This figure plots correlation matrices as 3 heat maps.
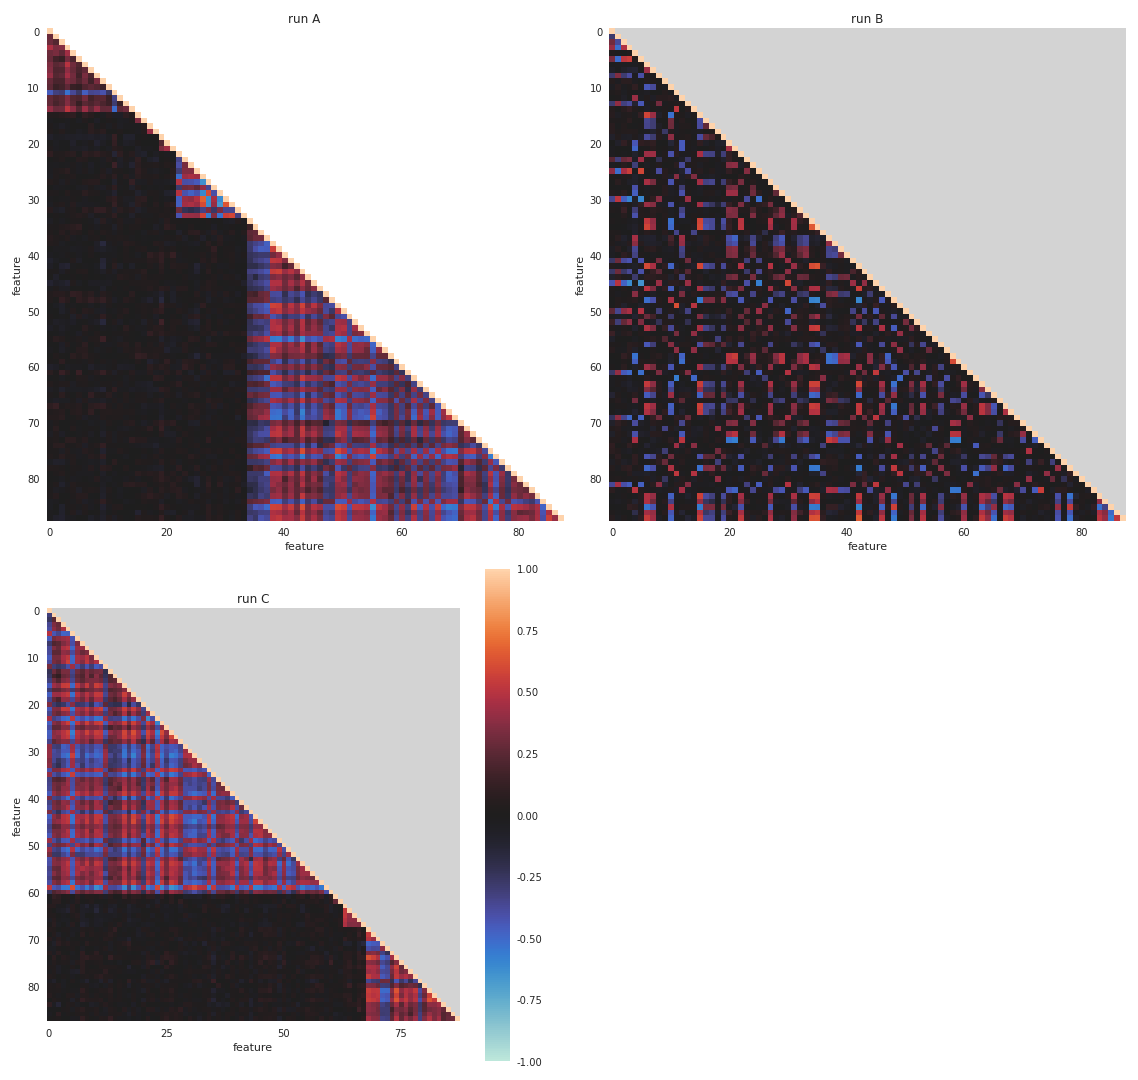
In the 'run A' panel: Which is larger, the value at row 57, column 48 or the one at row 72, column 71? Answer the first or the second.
the second
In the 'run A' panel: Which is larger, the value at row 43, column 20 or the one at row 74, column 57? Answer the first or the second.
the first
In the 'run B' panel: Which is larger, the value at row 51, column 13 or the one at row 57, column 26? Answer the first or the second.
the second
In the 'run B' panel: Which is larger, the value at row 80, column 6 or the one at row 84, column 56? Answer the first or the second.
the first
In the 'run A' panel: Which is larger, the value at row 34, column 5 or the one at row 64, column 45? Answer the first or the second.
the second
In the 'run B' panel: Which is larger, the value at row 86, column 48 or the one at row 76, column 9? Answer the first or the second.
the second
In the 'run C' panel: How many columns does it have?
88
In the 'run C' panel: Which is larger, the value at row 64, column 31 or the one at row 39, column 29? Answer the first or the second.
the first
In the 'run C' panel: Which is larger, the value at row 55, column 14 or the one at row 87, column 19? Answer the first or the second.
the first
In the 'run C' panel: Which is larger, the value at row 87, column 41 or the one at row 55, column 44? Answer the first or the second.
the second
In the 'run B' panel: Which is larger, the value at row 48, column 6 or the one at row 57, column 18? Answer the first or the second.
the second
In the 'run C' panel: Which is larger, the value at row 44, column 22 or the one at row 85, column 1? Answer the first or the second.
the first
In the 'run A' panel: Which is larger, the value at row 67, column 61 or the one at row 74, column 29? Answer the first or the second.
the first
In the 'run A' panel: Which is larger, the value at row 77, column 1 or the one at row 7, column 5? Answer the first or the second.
the second
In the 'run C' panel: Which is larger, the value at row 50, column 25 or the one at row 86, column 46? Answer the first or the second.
the first
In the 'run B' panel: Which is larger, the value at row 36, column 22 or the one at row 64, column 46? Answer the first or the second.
the second
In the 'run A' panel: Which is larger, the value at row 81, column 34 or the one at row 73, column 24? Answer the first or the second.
the second
